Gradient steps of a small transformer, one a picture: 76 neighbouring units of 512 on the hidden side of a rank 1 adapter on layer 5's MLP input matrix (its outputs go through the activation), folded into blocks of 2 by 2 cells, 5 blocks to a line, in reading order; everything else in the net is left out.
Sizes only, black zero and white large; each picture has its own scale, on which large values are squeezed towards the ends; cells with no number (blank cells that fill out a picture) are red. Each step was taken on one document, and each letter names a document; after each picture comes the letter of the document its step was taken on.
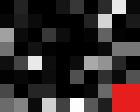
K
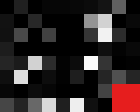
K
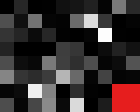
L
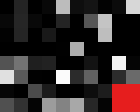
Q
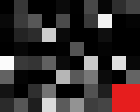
Q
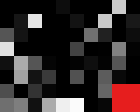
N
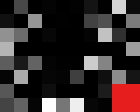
K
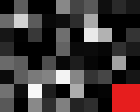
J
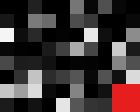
J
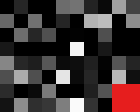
Q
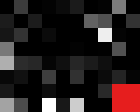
K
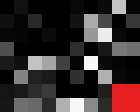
N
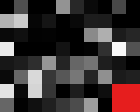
L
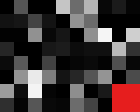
J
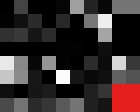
Q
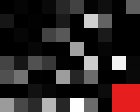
Q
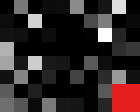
K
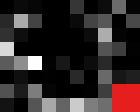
N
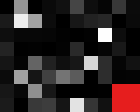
L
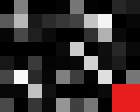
L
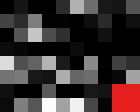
Q
